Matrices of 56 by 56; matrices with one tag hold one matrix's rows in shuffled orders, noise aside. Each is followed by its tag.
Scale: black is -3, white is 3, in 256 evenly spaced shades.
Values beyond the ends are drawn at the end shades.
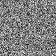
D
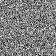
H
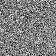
H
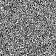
H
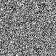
H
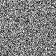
D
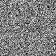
D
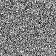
H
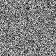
D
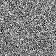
H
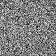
D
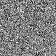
H
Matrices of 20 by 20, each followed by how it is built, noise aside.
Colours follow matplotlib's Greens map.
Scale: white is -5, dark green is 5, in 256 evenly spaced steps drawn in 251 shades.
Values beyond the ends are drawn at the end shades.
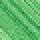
Toeplitz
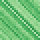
Toeplitz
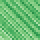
Toeplitz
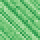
Toeplitz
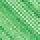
Toeplitz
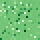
sparse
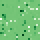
sparse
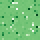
sparse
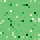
sparse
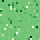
sparse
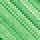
Toeplitz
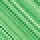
Toeplitz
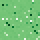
sparse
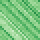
Toeplitz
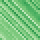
Toeplitz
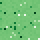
sparse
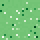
sparse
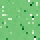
sparse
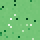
sparse
